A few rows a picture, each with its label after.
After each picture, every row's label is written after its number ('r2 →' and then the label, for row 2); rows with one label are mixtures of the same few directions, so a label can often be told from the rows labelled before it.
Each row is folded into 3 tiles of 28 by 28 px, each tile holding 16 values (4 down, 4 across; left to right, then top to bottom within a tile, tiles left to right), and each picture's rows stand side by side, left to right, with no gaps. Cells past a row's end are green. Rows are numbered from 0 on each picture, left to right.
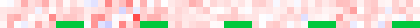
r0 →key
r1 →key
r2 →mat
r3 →key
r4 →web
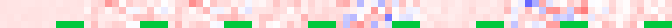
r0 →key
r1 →mat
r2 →mat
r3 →key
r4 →key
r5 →web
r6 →mat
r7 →web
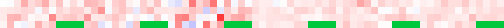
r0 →key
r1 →web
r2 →key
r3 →mat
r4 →mat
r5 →key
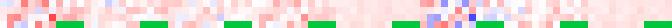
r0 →key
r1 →mat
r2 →key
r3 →key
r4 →web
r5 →key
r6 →web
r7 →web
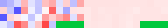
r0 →web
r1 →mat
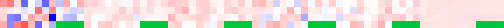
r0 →key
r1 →key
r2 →web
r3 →key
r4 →web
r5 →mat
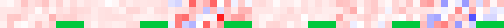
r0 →key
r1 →mat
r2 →key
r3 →key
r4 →web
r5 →key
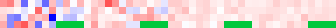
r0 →key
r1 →mat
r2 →web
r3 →key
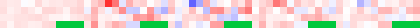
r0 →mat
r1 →mat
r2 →mat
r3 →mat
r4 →mat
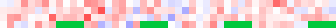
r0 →key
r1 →web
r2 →web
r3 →mat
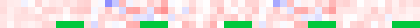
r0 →mat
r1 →mat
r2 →web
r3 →mat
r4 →key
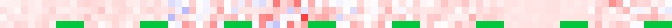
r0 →web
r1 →web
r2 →web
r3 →key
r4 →web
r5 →key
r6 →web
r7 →mat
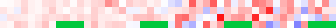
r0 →web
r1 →mat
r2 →key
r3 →web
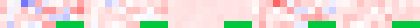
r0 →mat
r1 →mat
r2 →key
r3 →mat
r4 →key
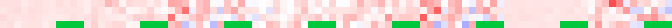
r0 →web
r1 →mat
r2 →web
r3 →web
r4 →key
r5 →web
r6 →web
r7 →mat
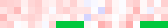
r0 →web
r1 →web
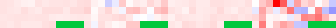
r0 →mat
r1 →mat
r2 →web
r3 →mat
